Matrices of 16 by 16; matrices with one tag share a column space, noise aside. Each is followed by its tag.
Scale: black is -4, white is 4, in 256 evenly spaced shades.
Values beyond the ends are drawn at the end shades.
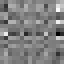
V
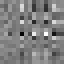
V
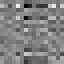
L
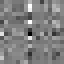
V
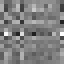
V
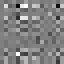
L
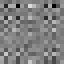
L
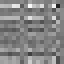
L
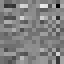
L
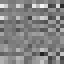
L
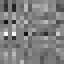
V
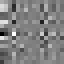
V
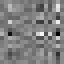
V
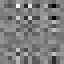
L
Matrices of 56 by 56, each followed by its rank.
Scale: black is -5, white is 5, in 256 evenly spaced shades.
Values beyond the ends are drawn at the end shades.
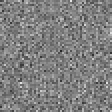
ten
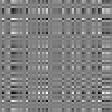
one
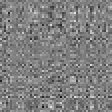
five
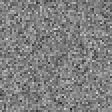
full rank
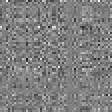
five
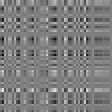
one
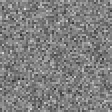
full rank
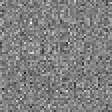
ten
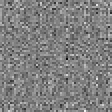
ten
